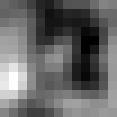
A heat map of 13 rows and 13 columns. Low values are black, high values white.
The ninth with the highest average is the middle left. There are no regular stripes. Overall the values sit about 40% of the way up the scale.
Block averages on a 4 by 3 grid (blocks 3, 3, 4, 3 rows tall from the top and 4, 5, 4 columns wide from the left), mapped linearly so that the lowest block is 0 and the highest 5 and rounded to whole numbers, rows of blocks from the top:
2 0 2
3 1 1
5 2 1
3 3 3
